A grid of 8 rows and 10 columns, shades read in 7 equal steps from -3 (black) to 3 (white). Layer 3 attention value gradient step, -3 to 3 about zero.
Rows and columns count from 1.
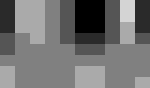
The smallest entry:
-3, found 6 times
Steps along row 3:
up same down down down same up up down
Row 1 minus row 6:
-2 1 1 0 -1 -3 -3 -1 2 -2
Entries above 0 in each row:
3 3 3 2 0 0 3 4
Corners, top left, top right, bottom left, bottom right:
-2 -2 1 1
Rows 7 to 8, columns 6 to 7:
1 1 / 1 1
